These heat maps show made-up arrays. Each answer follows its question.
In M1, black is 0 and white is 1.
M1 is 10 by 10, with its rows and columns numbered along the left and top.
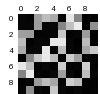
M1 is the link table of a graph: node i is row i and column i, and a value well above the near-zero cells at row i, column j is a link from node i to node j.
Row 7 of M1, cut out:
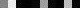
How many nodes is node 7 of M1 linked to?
4
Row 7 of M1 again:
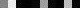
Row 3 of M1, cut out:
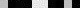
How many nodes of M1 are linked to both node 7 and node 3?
3
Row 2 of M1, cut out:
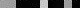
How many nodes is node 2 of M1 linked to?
4
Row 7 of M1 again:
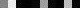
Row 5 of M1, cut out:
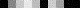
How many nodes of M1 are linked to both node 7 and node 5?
1
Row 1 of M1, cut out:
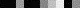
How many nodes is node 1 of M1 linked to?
5
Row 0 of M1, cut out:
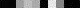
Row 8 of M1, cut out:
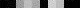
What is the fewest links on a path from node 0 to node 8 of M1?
2
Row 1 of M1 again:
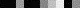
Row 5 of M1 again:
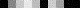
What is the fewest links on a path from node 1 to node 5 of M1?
1
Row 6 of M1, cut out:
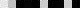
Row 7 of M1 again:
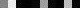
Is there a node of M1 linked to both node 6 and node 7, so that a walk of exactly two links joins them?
yes
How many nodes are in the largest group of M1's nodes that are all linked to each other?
3
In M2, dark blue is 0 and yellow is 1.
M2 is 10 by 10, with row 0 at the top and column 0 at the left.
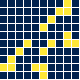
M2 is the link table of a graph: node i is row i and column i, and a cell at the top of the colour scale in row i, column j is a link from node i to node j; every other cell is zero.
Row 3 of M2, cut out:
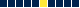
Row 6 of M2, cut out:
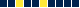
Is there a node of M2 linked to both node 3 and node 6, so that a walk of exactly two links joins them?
yes
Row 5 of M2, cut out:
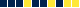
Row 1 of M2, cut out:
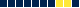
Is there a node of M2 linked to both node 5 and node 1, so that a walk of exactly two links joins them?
yes
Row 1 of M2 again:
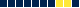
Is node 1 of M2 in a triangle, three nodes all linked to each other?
no
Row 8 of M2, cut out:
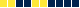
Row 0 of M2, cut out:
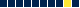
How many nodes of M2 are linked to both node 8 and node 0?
0
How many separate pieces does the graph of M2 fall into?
1
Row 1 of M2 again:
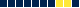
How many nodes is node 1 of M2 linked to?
2
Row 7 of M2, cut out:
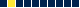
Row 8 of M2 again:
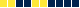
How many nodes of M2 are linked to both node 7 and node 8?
1
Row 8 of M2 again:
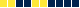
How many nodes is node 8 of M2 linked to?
4
